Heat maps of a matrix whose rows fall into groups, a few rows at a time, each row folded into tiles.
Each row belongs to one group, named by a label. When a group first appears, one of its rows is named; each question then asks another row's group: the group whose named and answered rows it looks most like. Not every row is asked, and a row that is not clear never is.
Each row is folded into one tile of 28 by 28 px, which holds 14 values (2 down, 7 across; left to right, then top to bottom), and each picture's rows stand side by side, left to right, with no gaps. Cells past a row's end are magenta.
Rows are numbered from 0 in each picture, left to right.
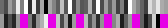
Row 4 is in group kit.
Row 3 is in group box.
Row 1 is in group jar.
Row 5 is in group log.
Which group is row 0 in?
kit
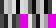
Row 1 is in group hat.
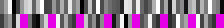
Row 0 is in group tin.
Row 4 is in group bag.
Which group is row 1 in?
hat
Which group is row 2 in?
box
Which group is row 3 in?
box
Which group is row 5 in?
bag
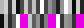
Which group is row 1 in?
box
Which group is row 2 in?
box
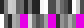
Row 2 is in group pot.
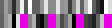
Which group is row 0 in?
tin
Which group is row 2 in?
log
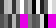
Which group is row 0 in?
log
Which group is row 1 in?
log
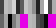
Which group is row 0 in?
hat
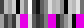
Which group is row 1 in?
kit
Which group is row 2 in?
pot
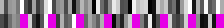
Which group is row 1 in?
kit
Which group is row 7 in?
log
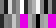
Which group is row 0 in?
log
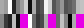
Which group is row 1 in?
kit
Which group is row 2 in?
tin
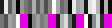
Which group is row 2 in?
pot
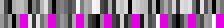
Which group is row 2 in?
tin
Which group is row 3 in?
hat
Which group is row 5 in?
jar
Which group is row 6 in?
kit
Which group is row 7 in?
jar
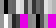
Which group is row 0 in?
pot
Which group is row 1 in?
kit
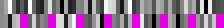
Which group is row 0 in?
hat
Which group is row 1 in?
pot
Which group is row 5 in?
kit
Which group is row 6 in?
kit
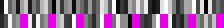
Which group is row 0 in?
jar
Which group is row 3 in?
kit
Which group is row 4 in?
pot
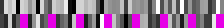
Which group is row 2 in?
tin
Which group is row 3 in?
tin
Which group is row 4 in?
kit
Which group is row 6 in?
box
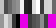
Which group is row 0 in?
pot
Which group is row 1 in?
log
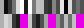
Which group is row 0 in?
pot
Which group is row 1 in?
hat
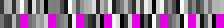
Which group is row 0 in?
log
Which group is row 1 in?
jar
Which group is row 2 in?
bag
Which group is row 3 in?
log
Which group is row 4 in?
hat
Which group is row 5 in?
log
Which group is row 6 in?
bag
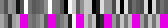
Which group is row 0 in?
hat
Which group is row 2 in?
bag
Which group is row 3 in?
pot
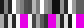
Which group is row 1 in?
box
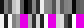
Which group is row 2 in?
hat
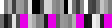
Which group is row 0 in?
log
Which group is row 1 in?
pot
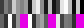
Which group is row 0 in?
bag
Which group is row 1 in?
box
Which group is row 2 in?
box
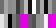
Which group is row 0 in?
hat
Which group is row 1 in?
jar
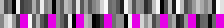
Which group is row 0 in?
pot
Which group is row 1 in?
box
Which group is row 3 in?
kit
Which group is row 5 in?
bag
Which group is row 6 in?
hat
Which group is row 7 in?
tin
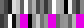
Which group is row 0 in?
bag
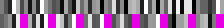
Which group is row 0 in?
bag
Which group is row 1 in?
bag
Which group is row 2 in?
hat
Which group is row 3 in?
hat
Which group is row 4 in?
pot
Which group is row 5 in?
jar
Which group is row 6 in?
log
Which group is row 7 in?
tin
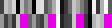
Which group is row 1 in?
hat
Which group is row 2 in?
kit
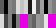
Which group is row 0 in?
kit
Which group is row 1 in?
jar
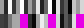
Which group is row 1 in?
log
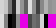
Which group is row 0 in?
kit
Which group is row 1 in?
pot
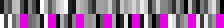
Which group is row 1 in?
bag
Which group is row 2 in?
tin
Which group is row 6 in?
hat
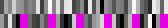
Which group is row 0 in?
box
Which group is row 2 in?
hat
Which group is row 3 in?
jar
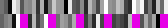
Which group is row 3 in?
log
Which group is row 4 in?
tin
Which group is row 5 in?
pot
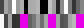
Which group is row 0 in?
box
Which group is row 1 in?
tin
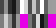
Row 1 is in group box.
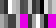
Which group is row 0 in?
hat
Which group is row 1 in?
pot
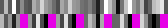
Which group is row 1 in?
box
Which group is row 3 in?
tin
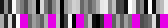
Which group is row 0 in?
bag
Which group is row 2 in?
log
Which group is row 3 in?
kit
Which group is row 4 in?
pot
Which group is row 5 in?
log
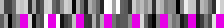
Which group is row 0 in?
kit
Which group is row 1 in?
kit
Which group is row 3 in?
tin
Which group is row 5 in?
kit
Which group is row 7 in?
tin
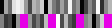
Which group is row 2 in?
box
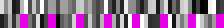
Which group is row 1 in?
box
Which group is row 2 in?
tin
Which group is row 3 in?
tin
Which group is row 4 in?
bag
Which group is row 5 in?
hat
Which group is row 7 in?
bag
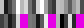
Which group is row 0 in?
kit
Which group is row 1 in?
hat
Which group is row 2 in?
log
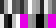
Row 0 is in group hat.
